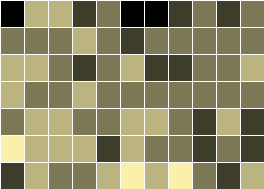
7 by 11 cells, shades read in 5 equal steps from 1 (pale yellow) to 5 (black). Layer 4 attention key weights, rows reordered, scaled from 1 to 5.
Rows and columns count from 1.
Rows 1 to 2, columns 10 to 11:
4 3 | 3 3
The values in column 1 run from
1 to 5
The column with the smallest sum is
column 2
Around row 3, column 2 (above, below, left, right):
3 3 2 3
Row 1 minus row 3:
3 0 -1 0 0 3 1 0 0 1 1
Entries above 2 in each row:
9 10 7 9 6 6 5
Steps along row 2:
same same down up up down same same same same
